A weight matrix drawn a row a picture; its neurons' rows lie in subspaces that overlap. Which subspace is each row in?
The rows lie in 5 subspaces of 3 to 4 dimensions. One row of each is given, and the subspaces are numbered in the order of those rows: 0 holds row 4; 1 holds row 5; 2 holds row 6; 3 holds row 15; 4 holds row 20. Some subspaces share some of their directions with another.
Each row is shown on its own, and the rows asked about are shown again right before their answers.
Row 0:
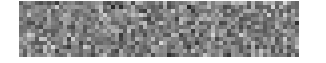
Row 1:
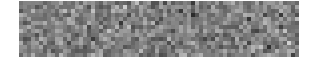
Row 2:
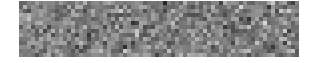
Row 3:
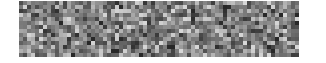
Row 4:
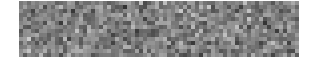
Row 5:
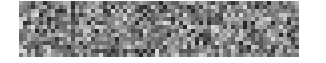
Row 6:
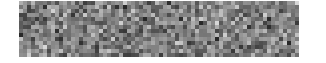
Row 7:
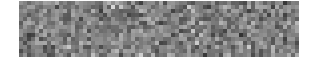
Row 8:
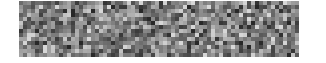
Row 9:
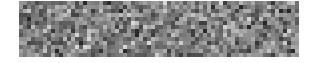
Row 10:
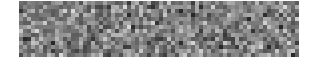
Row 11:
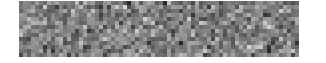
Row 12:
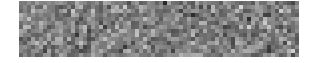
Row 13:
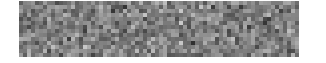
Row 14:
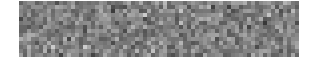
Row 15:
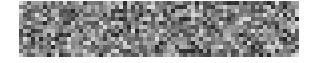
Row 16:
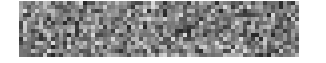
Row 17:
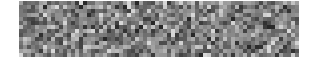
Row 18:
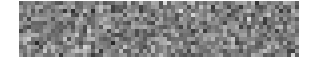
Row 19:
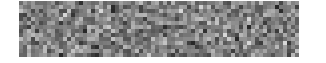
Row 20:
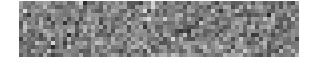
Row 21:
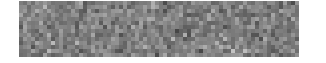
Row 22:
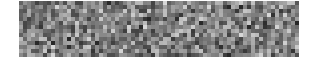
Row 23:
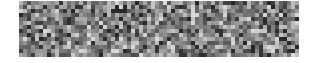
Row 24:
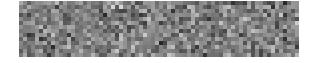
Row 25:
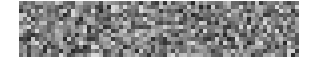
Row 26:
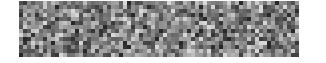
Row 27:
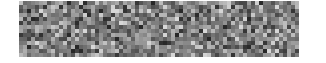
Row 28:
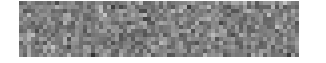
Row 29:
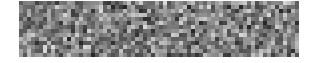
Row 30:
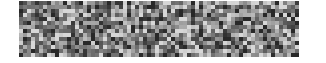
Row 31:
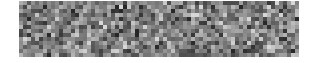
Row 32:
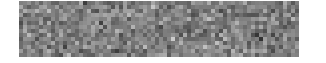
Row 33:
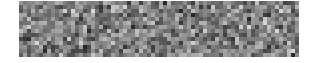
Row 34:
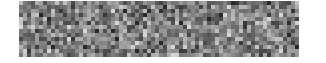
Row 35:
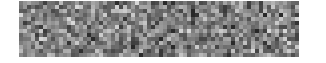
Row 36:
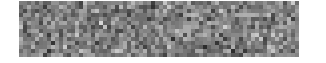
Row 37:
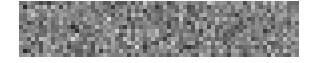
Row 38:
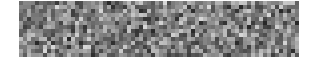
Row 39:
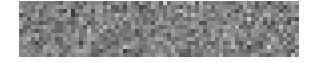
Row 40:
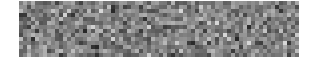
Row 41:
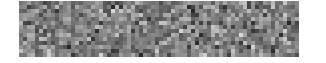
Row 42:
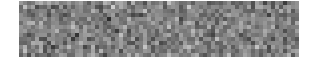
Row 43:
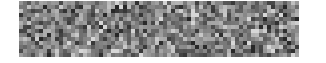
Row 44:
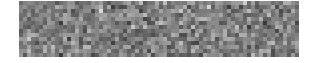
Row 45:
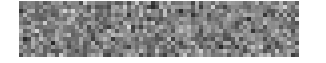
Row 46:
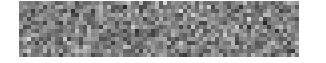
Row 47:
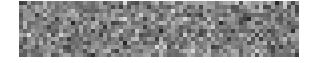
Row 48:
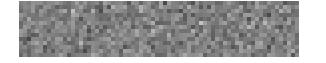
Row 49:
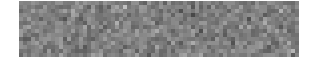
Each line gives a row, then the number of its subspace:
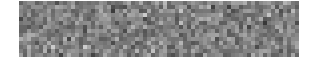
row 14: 1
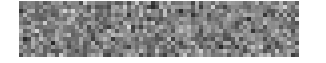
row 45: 3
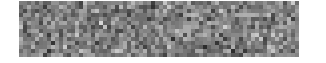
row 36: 4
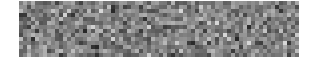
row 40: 2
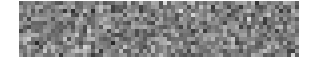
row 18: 2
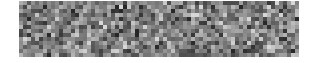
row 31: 3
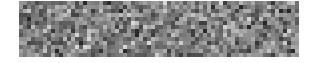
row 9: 4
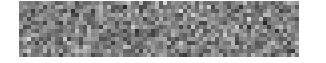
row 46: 0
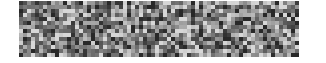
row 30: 3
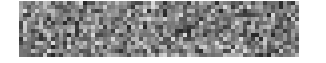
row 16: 4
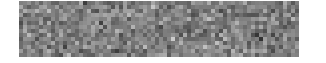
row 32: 4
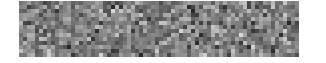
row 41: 1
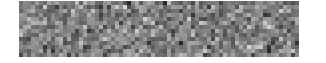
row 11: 2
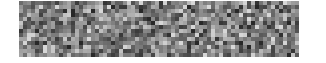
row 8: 1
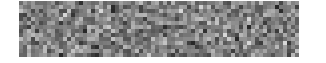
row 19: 2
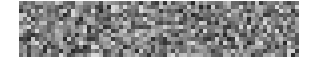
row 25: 2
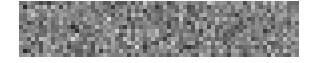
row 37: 0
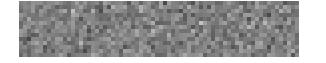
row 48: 1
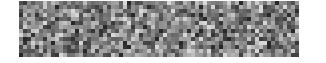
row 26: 3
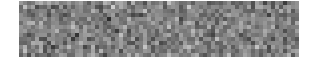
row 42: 0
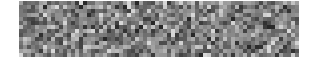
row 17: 2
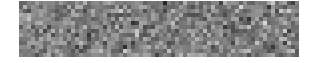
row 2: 4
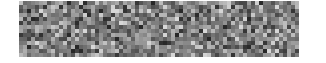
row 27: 2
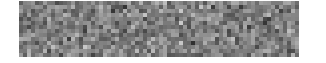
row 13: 1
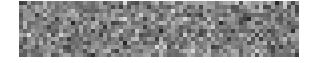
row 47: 3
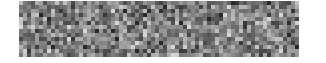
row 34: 1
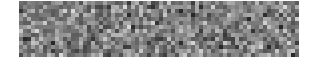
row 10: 3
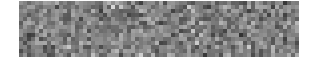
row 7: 1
